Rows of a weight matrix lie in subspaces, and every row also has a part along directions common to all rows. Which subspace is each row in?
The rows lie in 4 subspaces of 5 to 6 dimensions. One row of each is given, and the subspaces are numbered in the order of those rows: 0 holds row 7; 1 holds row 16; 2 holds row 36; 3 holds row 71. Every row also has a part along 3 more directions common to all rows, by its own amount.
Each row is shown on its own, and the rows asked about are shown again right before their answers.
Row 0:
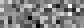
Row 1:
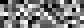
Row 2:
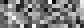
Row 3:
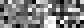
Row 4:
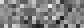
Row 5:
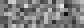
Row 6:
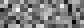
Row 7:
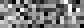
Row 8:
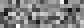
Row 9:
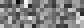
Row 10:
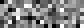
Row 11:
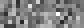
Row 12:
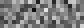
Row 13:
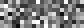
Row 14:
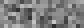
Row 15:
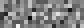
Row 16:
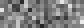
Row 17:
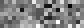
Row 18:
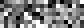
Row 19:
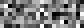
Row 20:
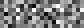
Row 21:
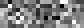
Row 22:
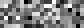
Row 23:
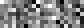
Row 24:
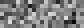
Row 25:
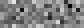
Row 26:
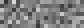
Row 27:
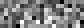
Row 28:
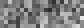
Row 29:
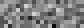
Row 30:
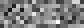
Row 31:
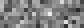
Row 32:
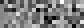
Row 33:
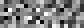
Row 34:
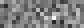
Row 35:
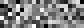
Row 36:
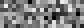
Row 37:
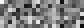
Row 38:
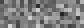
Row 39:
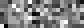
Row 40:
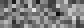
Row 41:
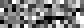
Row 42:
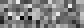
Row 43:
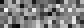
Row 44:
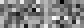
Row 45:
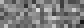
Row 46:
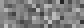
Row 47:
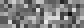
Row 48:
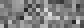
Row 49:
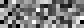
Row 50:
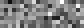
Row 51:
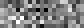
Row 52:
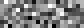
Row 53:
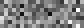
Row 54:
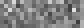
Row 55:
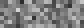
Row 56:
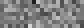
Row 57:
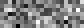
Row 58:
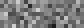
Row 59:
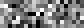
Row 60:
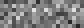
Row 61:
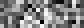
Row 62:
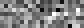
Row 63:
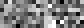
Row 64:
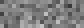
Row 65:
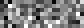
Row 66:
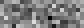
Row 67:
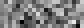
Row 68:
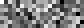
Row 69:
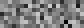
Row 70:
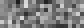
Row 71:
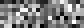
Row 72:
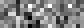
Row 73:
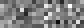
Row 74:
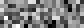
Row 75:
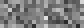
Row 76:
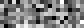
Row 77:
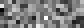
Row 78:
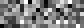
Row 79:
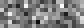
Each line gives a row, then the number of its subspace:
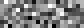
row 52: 3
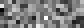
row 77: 1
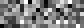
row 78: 0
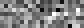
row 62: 2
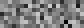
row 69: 2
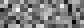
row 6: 1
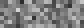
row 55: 1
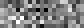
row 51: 1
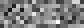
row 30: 0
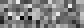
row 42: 1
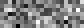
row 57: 0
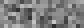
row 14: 0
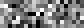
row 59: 2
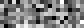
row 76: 2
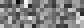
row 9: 1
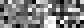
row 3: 2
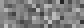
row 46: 2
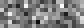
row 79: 1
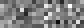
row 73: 0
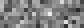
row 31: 0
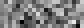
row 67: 0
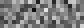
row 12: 2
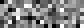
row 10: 3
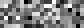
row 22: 1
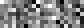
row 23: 3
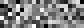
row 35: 0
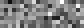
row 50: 3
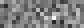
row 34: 2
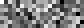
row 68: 1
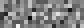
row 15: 2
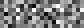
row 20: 3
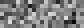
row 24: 0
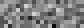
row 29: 3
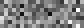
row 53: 3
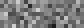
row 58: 2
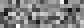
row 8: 2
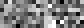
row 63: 2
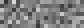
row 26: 1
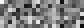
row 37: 3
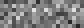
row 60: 3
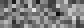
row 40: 3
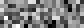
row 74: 2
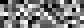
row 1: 3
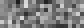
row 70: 1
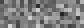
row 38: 1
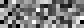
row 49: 1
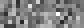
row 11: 2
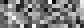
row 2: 1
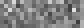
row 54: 0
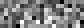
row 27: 0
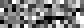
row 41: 1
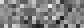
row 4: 2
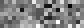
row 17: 0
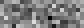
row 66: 0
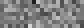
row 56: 3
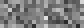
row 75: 0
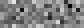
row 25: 0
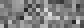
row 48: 0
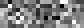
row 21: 1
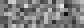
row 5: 1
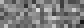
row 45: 3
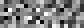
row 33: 3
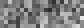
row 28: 3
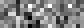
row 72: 2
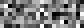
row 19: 2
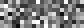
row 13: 0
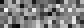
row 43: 3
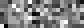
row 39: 0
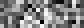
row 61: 0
